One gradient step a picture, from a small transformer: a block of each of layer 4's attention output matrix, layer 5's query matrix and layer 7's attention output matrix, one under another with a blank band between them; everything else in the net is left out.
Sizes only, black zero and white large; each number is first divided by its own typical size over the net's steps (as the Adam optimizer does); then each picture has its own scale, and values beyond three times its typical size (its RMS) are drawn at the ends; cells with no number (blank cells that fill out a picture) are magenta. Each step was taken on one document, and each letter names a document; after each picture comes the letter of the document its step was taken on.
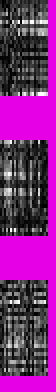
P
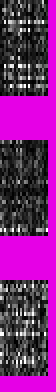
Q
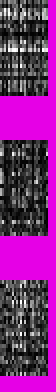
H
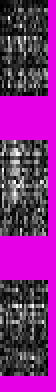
H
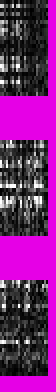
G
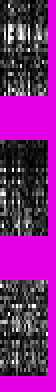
Q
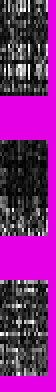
Q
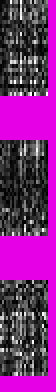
H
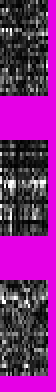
G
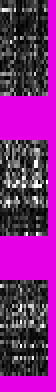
H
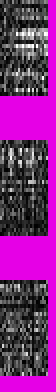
P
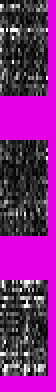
G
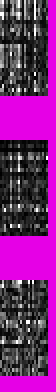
G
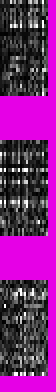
H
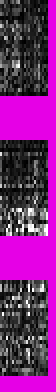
G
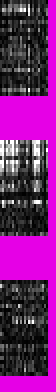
Q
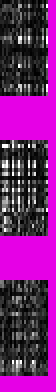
Q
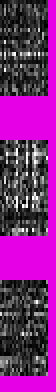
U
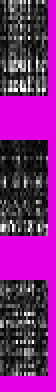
Q
